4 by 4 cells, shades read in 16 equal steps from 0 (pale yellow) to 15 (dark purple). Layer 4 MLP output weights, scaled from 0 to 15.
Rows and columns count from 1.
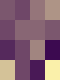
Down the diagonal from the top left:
10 9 7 0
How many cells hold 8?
1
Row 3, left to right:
13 11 7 15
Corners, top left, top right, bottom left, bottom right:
10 6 3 0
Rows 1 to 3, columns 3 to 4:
8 6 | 9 10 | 7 15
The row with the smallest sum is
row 4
